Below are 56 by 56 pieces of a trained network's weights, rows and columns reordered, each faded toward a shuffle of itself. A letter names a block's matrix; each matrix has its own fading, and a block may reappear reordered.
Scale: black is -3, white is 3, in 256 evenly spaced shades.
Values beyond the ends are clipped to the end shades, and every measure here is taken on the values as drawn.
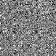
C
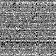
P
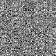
C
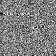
C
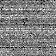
P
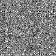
C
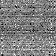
P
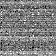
P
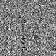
C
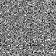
C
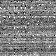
P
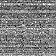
P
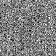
C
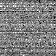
P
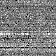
P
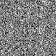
C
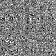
C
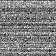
P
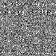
C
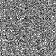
C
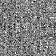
C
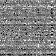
P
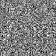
C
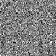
C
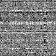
P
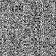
C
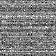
P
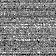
P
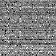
P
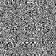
C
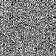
C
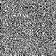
C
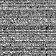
P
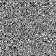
C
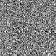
C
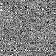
C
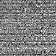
P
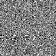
C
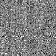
C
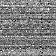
P
